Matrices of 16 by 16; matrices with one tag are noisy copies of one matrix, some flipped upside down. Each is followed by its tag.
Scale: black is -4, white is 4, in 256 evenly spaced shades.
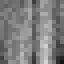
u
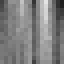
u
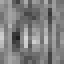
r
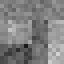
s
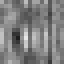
r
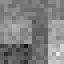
s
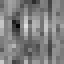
r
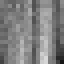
u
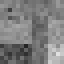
s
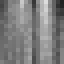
u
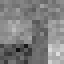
s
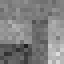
s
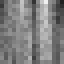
u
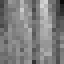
u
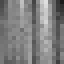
u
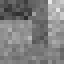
s
